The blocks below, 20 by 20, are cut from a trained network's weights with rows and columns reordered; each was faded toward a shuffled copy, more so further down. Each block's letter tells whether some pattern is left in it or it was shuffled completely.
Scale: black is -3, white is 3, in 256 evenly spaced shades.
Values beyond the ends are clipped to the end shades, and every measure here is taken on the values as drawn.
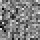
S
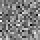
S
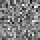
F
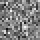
F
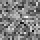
F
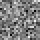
F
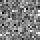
F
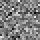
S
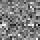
S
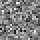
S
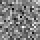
F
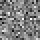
S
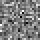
F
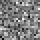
F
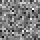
F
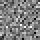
F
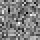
S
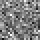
F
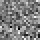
F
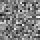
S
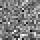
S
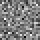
F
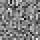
F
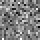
F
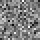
F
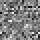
S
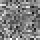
S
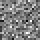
S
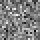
F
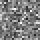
F
